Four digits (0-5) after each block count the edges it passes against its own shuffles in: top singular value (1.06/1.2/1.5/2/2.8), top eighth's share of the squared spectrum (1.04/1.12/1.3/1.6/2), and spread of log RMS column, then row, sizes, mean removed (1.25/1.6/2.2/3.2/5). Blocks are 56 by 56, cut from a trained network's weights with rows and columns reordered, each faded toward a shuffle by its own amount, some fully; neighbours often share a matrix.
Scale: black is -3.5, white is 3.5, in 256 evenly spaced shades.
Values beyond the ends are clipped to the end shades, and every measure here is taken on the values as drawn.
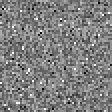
0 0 0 0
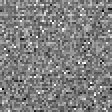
2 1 0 0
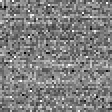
3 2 0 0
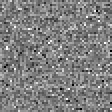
1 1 0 0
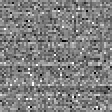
3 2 1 0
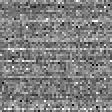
4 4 1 2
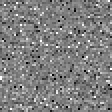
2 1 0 0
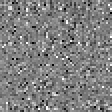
2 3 1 2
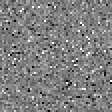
1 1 0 0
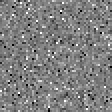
0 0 0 0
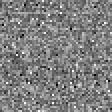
1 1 0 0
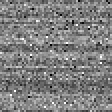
3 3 1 0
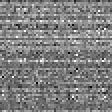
4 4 2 2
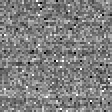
2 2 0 0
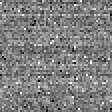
3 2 1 1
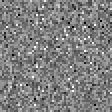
0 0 0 0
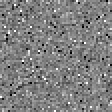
1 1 0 0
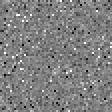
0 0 0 0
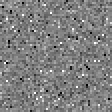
1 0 0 0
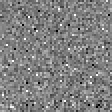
1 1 0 1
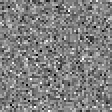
2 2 0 0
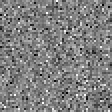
0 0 0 0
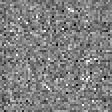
2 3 0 2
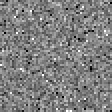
0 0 0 0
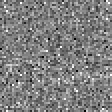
1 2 0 1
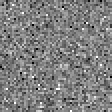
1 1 0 0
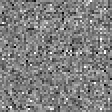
2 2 0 1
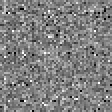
2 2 1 2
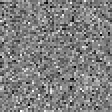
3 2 1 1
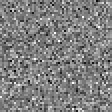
2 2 0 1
